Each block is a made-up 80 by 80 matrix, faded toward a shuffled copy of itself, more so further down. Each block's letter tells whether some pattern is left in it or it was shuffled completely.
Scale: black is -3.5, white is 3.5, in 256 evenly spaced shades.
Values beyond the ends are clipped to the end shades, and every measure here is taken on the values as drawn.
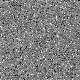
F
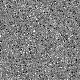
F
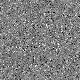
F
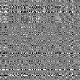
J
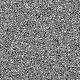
F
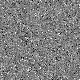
F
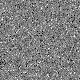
F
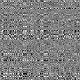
J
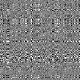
J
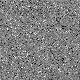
F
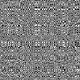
J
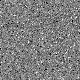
F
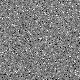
F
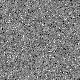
F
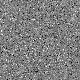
F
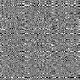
J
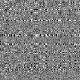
J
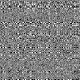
J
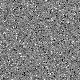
F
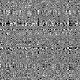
J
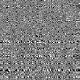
J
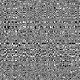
J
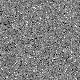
F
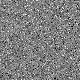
F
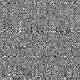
J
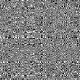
J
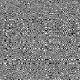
J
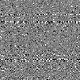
J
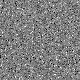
F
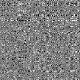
J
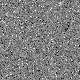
F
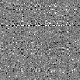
J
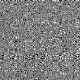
J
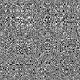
J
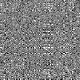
J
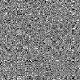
J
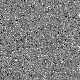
F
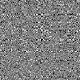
J
